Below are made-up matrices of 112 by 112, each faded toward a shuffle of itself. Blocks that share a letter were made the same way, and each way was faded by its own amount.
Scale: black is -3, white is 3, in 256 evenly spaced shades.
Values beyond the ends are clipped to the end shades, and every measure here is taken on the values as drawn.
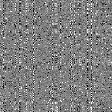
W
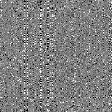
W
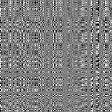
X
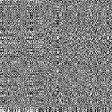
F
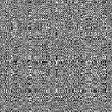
F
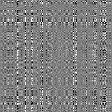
X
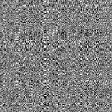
F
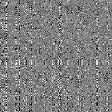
W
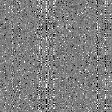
W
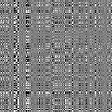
X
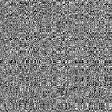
F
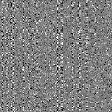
W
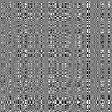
X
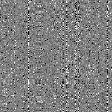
W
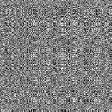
F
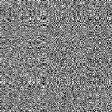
F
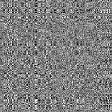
F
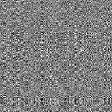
F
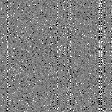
W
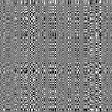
X
